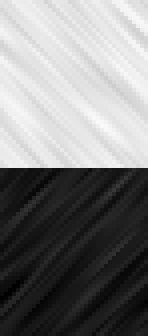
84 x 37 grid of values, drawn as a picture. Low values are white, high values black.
The table splits into 2 rows of 1 panel. Panel 1,1: very low, slanting down to the right, faint in contrast. Panel 2,1: very high, slanting up to the right, faint in contrast.
